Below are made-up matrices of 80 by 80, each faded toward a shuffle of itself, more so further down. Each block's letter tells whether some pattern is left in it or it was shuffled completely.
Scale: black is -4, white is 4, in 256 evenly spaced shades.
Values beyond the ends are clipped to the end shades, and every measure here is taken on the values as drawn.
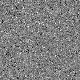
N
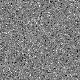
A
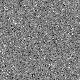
A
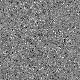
N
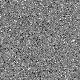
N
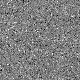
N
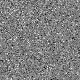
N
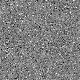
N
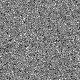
N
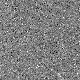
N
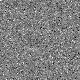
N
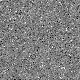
A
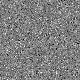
N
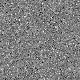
A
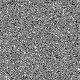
N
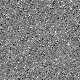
A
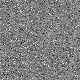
N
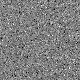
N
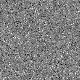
A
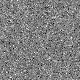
A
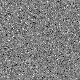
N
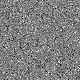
A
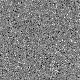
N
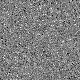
A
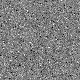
A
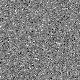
N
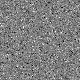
A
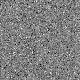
A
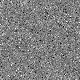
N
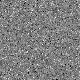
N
